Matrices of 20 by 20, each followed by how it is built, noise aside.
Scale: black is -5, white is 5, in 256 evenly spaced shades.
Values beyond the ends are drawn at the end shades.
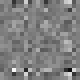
low rank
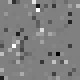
sparse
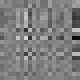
low rank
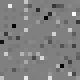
sparse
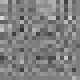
low rank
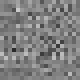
low rank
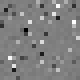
sparse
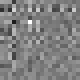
low rank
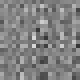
low rank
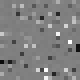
sparse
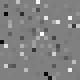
sparse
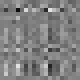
low rank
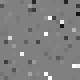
sparse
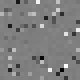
sparse
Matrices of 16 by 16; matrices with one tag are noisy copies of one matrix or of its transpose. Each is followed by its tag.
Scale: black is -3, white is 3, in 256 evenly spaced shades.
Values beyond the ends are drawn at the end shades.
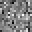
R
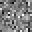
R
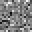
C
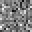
C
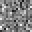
C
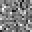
C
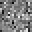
R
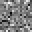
C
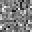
C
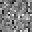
R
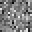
R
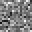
C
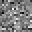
R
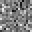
C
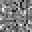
C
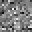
R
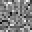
C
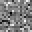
C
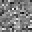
R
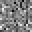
C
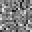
C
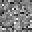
R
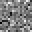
C
